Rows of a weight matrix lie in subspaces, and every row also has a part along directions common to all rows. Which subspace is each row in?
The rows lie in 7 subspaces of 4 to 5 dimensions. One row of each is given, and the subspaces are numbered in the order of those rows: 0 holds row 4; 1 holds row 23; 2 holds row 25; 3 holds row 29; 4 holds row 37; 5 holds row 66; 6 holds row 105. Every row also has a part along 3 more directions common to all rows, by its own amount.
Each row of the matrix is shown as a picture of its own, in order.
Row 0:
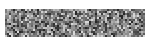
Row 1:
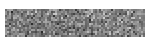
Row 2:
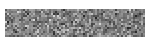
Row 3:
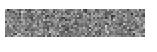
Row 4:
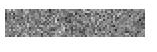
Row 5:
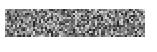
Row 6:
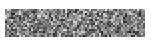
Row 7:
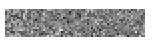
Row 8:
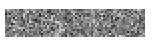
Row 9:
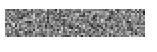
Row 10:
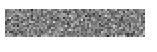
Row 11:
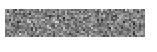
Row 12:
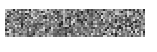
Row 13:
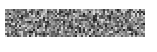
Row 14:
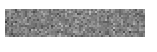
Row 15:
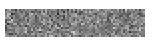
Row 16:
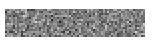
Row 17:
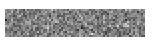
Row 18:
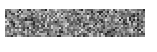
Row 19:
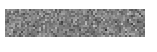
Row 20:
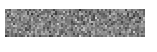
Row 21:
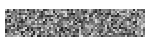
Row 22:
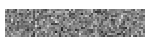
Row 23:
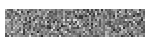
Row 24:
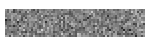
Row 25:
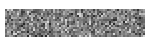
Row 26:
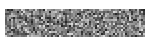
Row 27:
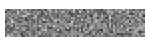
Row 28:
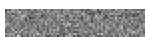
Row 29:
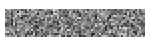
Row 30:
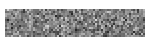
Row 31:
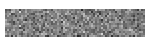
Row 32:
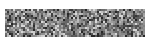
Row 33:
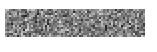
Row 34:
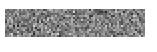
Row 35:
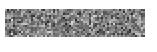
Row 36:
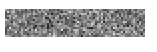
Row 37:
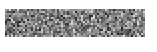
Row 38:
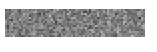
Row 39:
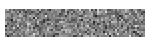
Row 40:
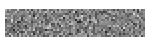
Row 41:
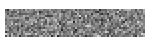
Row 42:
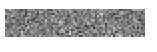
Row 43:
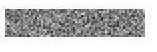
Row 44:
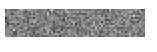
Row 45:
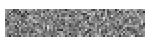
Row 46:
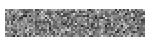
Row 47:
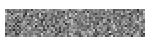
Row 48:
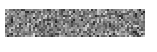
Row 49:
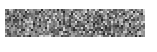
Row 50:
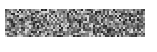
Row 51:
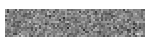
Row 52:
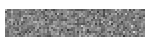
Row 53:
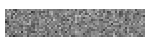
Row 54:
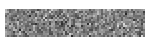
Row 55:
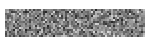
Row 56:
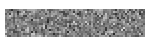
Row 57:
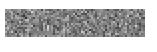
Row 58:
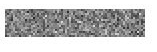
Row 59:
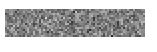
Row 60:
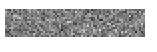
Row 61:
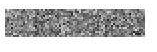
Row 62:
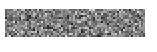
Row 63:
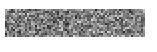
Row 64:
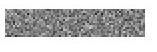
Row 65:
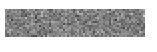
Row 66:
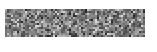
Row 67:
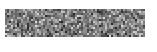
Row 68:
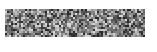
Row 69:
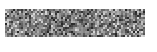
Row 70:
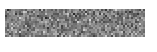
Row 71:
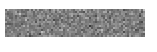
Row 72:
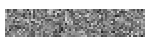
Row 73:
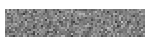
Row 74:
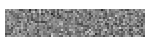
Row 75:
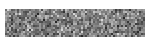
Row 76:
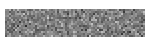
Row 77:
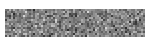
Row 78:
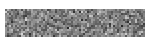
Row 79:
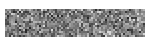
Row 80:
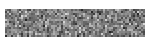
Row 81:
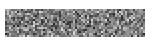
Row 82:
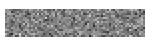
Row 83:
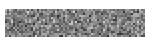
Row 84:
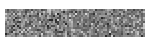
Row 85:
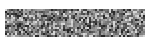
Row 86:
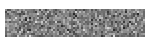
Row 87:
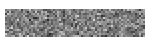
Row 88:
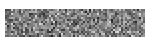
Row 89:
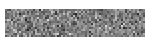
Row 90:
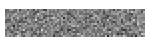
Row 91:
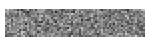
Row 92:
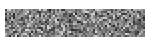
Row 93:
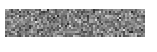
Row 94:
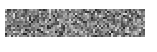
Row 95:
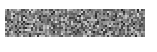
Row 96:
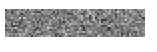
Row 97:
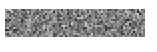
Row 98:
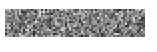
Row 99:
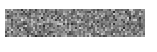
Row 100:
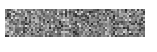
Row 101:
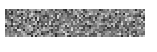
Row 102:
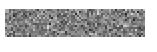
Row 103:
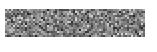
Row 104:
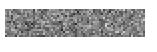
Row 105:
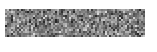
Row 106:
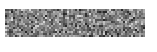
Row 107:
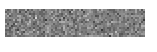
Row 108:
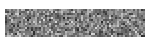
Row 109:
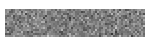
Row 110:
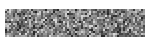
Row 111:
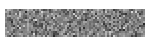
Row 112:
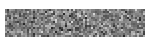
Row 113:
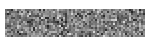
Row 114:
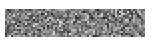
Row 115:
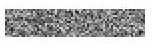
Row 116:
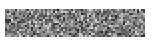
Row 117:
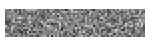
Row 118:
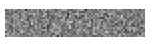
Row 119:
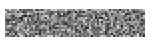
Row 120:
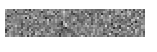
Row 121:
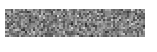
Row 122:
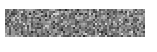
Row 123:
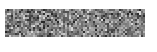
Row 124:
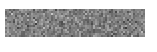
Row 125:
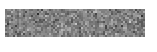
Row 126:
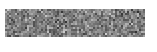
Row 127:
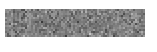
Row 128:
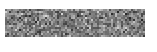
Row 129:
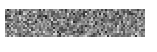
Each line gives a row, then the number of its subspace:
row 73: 1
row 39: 6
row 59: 5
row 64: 3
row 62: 5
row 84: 0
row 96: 3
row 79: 4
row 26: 2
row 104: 3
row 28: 4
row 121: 6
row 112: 0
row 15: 1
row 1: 3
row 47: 0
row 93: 4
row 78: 2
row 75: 1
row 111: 4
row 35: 2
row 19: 6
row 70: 1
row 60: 0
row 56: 2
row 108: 5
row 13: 4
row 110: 1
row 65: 2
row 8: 0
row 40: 5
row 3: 2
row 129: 1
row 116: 5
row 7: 0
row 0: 5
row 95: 1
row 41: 5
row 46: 3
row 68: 5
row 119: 3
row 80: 4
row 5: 5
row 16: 0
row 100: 1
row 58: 6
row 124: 0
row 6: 1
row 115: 2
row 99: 2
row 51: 2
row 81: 5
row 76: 4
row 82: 6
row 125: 6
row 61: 2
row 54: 3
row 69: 6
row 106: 6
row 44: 5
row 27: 2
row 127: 5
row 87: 6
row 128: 3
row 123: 6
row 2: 3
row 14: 1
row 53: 1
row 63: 4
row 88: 1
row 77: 0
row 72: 0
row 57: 1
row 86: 1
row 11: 2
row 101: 3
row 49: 5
